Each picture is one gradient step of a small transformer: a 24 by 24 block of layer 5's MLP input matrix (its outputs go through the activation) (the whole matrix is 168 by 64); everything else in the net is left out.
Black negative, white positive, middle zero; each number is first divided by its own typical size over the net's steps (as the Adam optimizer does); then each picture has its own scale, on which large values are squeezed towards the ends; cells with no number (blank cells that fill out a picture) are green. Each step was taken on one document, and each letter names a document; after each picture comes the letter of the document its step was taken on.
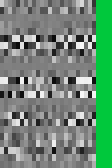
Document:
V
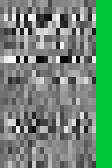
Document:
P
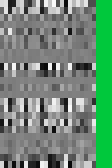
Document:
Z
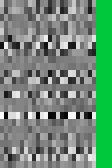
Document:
V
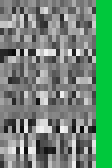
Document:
P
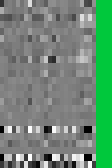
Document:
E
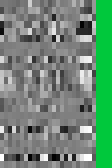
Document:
E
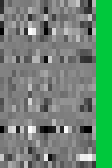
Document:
E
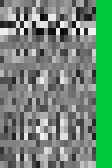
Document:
P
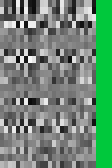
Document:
P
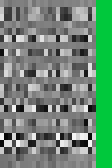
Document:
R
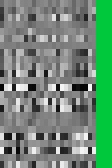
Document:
R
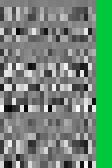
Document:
R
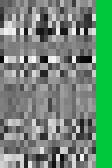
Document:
P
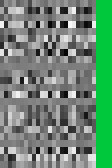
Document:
V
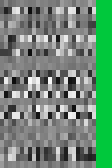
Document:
V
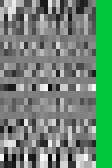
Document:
Z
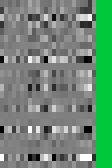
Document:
E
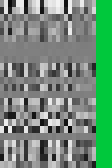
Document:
Z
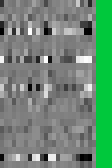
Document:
E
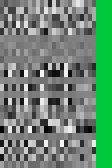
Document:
Z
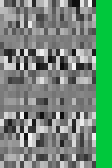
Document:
P
